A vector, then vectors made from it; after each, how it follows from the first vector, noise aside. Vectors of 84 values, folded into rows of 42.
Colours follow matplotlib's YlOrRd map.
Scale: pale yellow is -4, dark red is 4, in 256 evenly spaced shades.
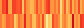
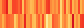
copied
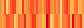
sign-scrambled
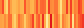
sign-scrambled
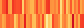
copied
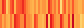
sign-scrambled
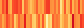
copied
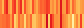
sign-scrambled
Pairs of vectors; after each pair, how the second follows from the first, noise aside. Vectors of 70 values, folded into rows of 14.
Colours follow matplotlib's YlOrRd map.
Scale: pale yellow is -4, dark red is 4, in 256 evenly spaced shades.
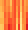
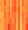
shrunk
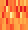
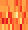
reversed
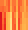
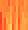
shrunk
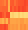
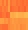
shrunk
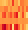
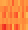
shrunk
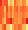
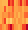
negated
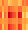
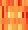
negated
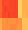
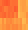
shrunk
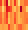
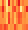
negated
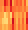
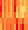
reversed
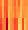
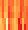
negated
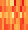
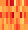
negated
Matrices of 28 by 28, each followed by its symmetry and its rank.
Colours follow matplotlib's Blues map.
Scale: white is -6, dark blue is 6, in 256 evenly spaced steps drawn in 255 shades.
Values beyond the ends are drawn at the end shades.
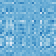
neither, rank three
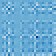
symmetric, rank two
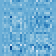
neither, rank three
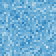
symmetric, full rank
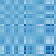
symmetric, rank one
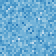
symmetric, full rank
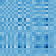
symmetric, rank two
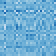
neither, rank three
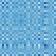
symmetric, rank two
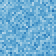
symmetric, full rank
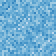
symmetric, full rank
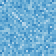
symmetric, full rank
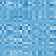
neither, rank three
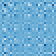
symmetric, rank two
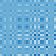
symmetric, rank one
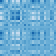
symmetric, rank two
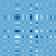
symmetric, rank one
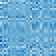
neither, rank three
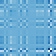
symmetric, rank one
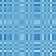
symmetric, rank one
